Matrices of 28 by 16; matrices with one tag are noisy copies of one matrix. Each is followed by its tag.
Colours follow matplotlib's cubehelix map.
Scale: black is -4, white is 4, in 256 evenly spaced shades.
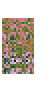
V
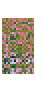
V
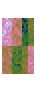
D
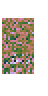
V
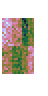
D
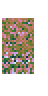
V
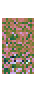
V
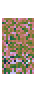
V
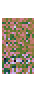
V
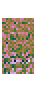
V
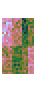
D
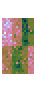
D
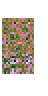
V
